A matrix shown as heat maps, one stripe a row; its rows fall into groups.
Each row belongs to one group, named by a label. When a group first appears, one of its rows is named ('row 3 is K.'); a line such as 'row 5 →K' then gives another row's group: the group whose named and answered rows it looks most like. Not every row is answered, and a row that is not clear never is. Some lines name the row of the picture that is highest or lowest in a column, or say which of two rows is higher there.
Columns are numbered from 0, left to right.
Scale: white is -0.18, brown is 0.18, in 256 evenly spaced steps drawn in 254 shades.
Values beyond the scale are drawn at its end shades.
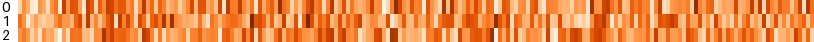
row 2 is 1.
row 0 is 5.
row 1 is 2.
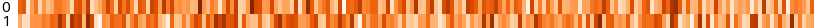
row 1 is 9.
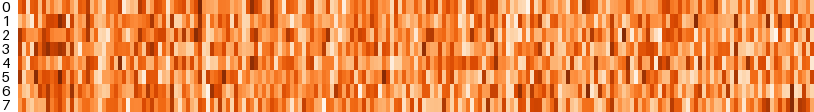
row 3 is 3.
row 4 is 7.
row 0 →7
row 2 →7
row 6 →3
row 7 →5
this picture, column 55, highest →4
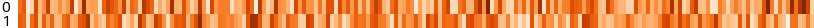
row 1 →7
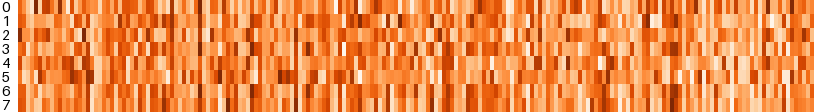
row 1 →2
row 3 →2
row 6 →2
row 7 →2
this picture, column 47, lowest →2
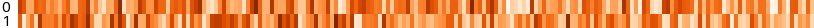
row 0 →7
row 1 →9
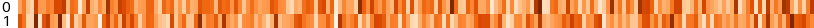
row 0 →5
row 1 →1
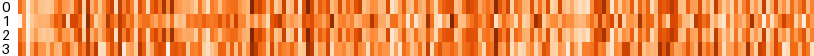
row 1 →5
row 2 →2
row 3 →7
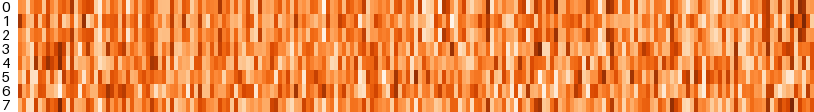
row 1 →1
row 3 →5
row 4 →3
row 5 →3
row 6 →1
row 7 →5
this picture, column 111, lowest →3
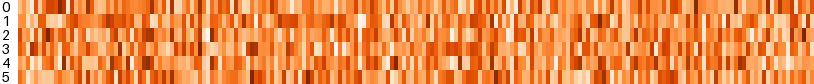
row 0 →5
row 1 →1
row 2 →3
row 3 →7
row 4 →3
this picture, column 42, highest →0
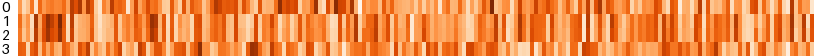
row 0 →9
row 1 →3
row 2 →3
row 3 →7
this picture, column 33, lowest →3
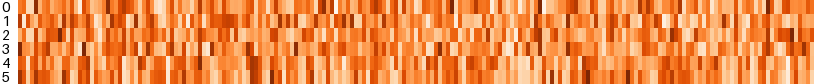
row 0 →1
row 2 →5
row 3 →1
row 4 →7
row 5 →7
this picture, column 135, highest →5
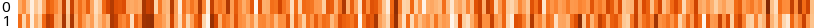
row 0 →5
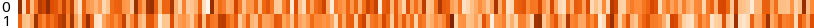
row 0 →3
